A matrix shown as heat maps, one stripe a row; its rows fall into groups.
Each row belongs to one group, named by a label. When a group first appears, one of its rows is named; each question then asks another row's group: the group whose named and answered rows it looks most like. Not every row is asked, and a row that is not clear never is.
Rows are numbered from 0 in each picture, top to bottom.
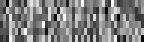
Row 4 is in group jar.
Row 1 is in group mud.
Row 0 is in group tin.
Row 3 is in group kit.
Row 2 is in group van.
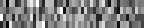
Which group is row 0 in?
tin
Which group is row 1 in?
jar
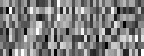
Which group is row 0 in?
van
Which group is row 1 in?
tin
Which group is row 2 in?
van
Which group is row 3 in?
mud
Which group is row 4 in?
tin
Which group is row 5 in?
jar
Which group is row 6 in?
mud
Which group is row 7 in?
jar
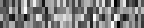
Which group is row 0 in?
tin
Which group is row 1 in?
jar
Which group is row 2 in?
mud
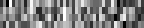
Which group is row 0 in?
tin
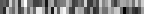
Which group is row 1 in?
mud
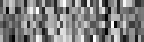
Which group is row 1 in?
tin
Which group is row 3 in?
tin
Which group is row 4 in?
mud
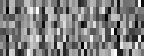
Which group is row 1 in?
tin
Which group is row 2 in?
mud
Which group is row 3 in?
van
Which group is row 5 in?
tin
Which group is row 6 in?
jar
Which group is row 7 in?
kit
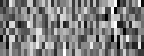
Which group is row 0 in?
kit
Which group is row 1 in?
tin
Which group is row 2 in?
mud
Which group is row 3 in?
kit
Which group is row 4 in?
mud
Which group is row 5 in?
kit
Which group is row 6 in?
tin
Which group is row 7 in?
van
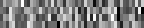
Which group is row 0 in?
jar
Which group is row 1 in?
kit
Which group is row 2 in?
van
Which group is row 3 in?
kit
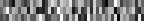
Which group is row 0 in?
mud
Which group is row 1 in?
van
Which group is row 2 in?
kit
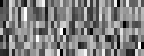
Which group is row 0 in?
kit
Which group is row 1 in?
jar
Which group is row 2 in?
jar
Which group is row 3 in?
mud
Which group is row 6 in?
kit
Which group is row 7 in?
tin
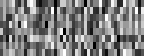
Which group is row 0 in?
van
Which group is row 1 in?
jar
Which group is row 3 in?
jar
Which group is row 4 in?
jar
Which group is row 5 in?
tin
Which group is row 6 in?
jar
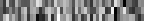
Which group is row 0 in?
mud
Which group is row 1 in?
tin
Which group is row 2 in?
van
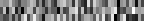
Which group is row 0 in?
van
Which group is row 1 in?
kit
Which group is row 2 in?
tin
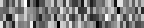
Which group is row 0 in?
jar
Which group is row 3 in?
mud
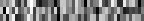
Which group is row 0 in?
van
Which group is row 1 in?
mud
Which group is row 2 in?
kit
